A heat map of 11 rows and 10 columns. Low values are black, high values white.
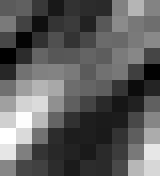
The ninth with the highest average is the bottom left. The bottom middle is the smoothest part. There are no lone odd cells. The grain runs diagonally up to the right.
